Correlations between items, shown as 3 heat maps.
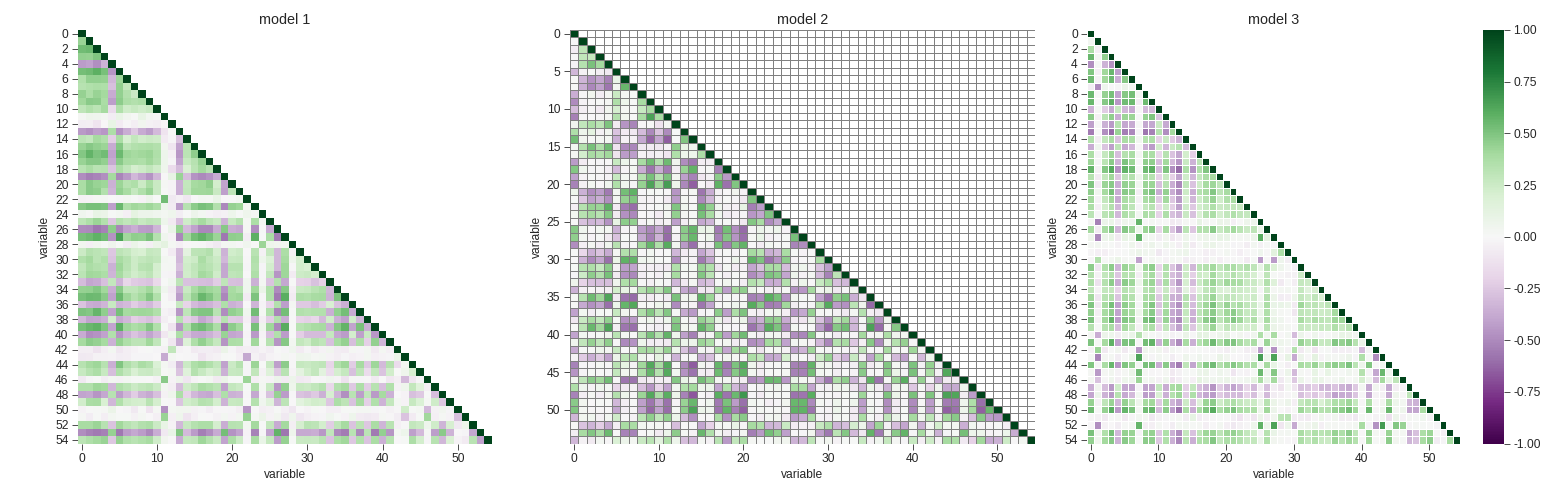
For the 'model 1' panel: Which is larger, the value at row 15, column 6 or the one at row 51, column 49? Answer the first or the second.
the first
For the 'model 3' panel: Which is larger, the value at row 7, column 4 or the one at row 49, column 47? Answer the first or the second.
the first
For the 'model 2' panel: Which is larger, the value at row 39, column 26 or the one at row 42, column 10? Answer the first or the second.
the second
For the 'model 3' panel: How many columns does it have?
55
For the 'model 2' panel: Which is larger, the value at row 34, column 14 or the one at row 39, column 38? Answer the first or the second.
the second
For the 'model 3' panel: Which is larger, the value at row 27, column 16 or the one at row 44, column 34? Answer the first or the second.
the second
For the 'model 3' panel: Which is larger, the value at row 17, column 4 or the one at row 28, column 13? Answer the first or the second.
the second
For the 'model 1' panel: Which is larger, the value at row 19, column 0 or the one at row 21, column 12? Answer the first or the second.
the second
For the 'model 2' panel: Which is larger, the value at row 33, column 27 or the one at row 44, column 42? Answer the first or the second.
the second
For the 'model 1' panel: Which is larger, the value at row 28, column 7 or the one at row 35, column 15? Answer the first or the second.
the second
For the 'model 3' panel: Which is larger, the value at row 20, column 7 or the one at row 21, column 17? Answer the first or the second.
the second
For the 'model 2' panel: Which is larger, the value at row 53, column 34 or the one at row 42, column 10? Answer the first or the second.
the second
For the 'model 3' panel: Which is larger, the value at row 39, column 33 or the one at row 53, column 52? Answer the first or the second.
the first
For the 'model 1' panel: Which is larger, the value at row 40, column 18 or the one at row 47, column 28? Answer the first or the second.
the second
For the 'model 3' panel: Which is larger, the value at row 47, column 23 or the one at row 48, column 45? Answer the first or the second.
the second
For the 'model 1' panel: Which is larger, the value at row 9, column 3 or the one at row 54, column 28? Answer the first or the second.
the first
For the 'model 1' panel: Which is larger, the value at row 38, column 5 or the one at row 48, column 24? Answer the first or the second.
the second
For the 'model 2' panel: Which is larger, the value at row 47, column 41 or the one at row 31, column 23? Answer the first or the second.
the second
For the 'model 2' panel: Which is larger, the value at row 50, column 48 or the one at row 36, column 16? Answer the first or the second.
the second
